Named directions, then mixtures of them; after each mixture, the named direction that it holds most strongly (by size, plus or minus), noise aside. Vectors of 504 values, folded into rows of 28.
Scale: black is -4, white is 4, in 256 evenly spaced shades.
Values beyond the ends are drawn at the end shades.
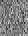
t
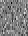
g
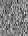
t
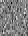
g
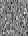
g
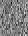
t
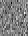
g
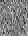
g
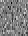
g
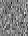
g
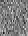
g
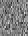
t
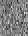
t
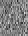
t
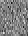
g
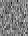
g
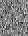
g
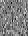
g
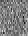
t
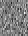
g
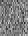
t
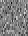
g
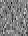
g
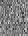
t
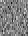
g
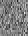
t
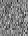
t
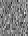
g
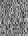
t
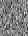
g
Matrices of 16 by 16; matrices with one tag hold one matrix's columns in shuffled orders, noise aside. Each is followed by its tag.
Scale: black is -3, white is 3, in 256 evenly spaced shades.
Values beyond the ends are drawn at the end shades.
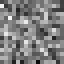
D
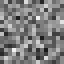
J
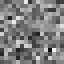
J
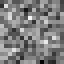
D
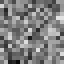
D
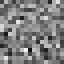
J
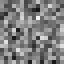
D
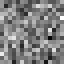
D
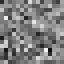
J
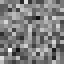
J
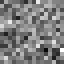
J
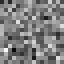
J
